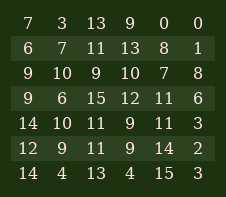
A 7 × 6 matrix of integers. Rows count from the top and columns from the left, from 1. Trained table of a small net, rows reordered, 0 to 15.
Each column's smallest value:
6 3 9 4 0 0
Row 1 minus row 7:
-7 -1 0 5 -15 -3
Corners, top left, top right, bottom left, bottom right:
7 0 14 3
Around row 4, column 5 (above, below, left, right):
7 11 12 6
